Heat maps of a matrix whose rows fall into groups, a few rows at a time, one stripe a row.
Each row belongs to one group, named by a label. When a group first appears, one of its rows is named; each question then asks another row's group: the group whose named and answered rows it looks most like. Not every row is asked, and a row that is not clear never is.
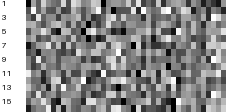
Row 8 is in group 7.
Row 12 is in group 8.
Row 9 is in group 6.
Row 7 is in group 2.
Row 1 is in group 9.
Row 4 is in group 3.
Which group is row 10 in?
7
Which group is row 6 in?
3
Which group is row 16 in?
2
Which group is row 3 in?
6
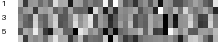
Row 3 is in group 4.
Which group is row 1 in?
7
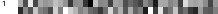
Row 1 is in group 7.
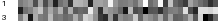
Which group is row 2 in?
2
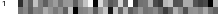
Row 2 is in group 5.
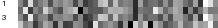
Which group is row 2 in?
3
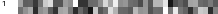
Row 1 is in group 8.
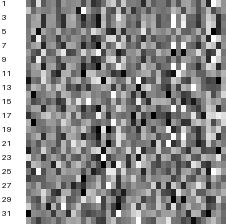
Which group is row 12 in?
9
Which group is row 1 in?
6
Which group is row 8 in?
4
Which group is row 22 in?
9
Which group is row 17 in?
2
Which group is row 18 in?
7
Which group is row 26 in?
5
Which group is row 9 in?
6
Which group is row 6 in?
6
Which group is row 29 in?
4
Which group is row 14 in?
7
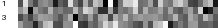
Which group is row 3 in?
5
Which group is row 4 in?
8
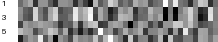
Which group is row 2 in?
4
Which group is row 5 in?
3
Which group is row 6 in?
2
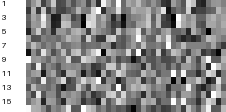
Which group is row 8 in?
9
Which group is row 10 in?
6
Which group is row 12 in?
4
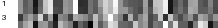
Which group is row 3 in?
2
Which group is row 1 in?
8
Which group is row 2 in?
8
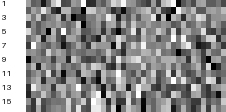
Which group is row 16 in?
5
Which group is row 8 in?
3
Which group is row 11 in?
2
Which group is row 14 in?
9
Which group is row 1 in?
8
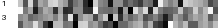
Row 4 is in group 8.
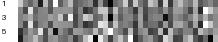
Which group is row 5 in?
2
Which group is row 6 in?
9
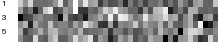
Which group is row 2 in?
8
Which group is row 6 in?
4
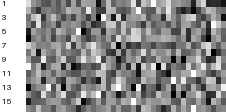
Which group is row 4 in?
6
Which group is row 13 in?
2
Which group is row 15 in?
5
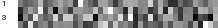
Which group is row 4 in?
6
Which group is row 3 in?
9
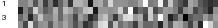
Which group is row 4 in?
6
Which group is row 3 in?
3
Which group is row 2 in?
9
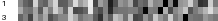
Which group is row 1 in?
4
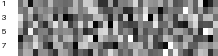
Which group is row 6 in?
9
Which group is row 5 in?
6
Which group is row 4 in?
7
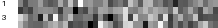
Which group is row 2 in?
5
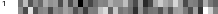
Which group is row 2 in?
6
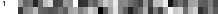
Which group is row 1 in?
8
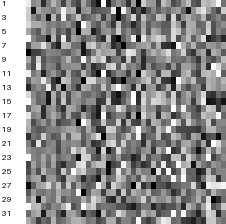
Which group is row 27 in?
2
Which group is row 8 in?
5
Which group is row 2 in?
7
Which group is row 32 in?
3
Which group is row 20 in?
9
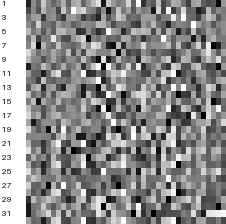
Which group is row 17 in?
3
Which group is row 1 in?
9
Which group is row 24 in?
8
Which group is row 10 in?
9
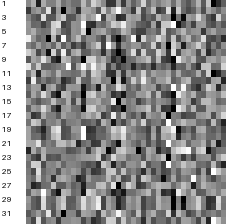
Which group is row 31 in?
2
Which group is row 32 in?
6
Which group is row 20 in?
8
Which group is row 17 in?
7
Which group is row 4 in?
8
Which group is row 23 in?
7
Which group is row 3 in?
4
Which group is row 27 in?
5
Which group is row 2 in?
2
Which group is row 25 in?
6
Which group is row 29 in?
4
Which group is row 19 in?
8
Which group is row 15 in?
5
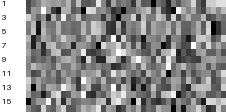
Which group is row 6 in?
7
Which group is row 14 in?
8
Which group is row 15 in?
2
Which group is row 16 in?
4
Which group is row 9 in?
3
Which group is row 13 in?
7
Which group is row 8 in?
8
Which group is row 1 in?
2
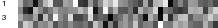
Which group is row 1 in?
8
